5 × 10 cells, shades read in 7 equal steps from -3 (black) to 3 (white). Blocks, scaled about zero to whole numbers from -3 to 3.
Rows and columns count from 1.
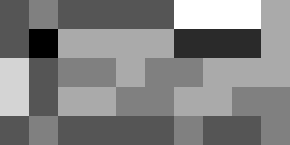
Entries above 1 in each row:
3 0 1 1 0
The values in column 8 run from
-2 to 3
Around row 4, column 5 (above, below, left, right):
1 -1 1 0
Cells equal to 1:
14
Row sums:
5 -5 5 5 -7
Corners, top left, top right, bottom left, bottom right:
-1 1 -1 0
